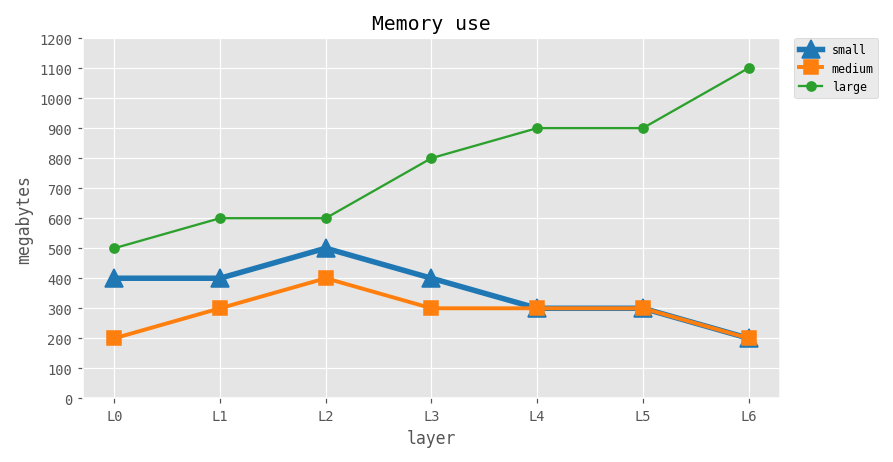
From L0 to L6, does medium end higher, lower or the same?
the same
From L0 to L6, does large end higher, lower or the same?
higher
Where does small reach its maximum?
L2
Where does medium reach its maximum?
L2
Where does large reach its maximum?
L6
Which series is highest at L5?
large
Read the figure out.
Title: Memory use
x-axis: layer, ticks L0 L1 L2 L3 L4 L5 L6
y-axis: megabytes, ticks 0 100 200 300 400 500 600 700 800 900 1000 1100 1200
Legend: small, medium, large
Values:
small: 400 400 500 400 300 300 200
medium: 200 300 400 300 300 300 200
large: 500 600 600 800 900 900 1100
